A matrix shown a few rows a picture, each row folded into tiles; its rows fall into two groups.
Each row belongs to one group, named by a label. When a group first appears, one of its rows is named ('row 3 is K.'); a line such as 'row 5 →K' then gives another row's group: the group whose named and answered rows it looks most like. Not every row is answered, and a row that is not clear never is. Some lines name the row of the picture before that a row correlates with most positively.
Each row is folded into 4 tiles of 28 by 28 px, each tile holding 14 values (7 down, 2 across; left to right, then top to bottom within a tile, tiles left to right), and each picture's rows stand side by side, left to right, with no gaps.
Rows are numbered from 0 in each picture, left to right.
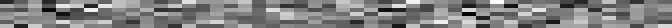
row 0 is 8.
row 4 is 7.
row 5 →7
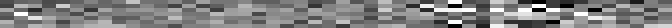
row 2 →8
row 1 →8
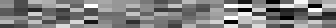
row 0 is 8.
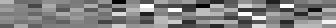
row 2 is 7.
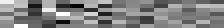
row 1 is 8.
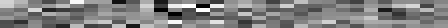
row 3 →8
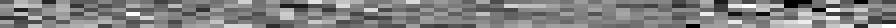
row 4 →8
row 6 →8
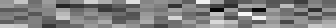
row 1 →8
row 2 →7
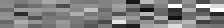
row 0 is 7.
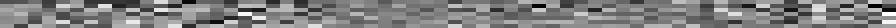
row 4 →8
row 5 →7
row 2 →7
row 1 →7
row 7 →8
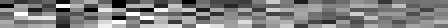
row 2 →7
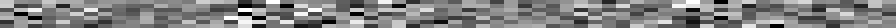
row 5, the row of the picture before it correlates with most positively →3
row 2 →7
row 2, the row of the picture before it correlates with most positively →2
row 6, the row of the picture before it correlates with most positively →3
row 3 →7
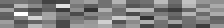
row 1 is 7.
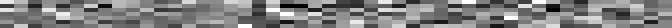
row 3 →7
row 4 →8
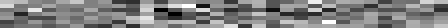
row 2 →8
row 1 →8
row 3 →8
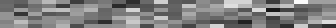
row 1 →7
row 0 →7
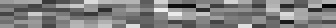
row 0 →8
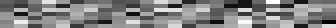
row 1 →7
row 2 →7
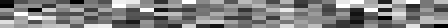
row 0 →7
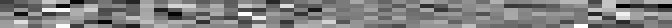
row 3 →8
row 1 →8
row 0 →7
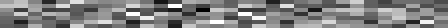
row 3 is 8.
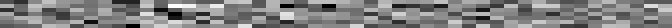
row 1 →8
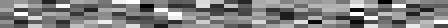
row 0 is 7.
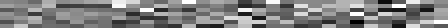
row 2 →7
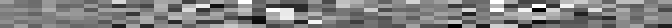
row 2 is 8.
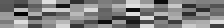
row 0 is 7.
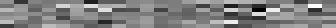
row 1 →8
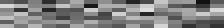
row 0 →8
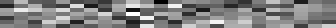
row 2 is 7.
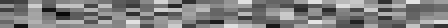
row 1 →7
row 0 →8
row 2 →8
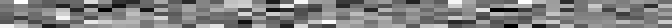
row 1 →7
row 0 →8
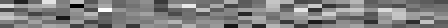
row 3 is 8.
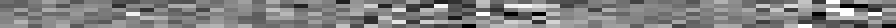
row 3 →8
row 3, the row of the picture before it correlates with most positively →3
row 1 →7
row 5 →7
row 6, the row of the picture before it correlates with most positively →2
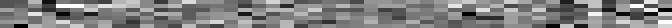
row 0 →8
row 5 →8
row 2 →7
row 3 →8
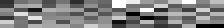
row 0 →7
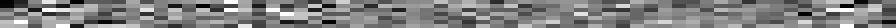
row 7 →7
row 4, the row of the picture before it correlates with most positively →0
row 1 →8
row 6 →7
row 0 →7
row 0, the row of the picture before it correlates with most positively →0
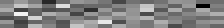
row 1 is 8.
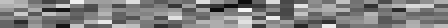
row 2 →7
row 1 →8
